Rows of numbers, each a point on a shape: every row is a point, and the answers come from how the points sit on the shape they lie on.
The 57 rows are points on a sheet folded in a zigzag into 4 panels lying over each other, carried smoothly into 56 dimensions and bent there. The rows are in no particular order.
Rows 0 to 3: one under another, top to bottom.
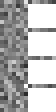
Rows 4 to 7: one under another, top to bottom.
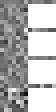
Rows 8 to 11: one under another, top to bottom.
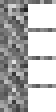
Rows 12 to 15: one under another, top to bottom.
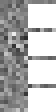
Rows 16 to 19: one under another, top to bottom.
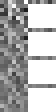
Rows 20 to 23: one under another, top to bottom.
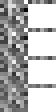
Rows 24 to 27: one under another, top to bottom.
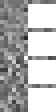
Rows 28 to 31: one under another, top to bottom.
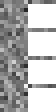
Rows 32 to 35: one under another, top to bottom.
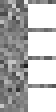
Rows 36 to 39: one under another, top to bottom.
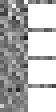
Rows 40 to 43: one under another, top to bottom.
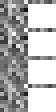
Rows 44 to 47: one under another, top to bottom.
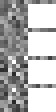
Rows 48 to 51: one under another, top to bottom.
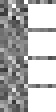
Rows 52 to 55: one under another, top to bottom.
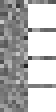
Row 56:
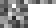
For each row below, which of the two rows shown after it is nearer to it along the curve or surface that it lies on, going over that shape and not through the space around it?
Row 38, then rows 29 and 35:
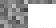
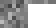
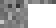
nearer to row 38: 35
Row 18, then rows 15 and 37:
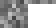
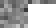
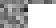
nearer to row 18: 37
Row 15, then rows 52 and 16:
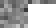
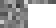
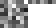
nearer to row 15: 52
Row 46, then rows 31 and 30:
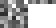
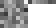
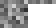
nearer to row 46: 31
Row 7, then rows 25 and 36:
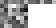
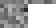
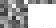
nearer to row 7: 25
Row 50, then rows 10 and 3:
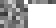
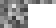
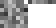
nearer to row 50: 3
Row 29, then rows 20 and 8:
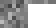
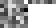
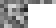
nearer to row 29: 8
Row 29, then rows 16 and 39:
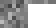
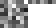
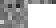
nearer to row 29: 39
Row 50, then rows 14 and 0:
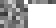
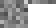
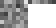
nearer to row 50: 0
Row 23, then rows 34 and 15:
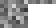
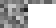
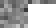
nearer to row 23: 34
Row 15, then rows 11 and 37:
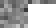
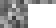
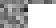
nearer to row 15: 37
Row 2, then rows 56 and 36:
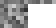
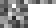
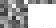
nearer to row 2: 56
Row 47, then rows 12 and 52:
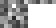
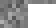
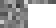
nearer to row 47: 12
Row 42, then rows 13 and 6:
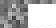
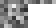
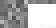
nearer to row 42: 13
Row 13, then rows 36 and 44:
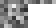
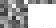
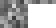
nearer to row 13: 44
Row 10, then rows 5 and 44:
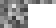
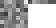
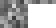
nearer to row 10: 44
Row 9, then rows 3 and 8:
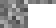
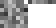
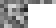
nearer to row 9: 8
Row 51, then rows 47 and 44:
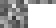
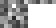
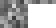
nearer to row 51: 47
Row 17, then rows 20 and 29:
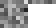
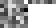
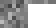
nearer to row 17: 20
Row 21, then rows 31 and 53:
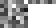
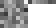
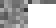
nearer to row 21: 31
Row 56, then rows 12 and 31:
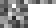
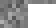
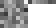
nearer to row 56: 12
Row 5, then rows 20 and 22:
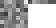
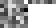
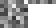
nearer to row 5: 20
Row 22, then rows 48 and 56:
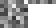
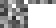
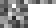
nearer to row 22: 48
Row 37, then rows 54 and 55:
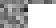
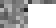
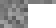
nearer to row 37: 54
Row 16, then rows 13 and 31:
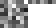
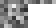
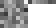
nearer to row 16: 31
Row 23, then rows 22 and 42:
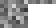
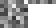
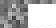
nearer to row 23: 42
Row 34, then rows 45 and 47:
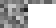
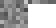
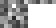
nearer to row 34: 47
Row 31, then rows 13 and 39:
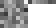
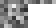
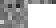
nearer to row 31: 39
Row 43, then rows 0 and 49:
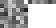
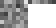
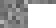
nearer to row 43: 0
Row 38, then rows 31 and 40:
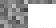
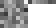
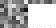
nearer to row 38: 40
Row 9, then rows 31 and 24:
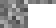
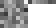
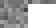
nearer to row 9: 24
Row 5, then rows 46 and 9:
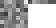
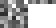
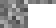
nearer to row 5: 46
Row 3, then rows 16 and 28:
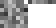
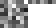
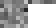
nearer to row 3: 16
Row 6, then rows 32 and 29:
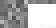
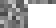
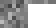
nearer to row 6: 32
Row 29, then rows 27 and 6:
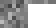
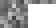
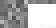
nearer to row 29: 27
